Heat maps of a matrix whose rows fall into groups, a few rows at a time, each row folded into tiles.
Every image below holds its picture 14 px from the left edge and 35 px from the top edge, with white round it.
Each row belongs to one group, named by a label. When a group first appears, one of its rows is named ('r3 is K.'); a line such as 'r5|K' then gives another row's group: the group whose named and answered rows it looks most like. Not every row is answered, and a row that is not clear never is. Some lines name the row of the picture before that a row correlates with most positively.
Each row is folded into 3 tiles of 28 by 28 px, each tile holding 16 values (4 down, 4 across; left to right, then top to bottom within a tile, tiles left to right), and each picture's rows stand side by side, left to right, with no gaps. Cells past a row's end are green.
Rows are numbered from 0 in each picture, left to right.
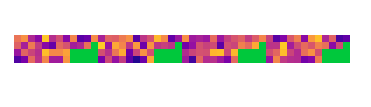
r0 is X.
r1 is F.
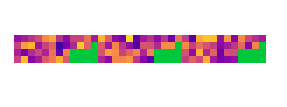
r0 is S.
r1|X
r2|F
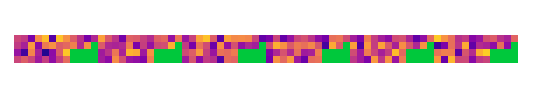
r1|X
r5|X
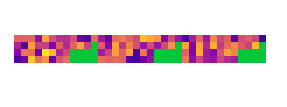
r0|X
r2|F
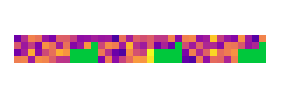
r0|F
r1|S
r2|X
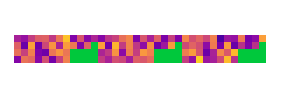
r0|F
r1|F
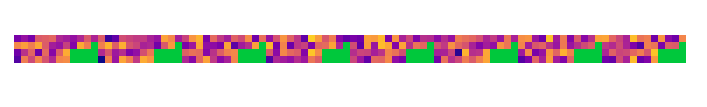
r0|S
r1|S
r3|F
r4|F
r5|S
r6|X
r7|X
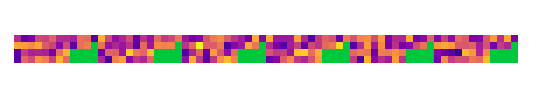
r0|S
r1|X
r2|S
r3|X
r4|X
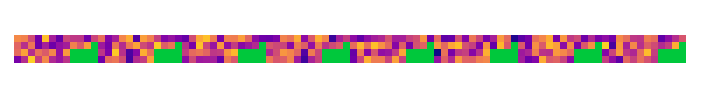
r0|X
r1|F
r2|F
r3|F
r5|S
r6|F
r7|F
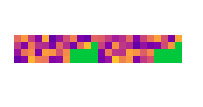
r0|X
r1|X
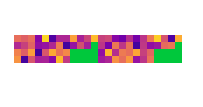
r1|X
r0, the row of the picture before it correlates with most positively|0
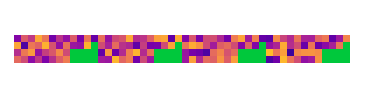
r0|F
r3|X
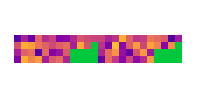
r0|S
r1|F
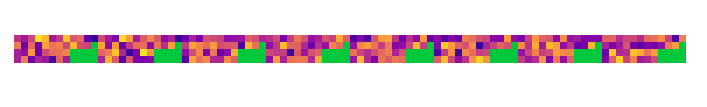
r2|S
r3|S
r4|S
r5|S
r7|X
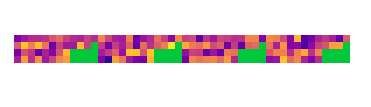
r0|S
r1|X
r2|S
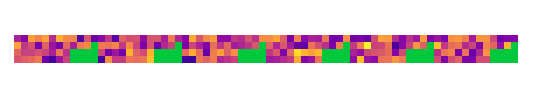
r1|S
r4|S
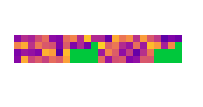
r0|S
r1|F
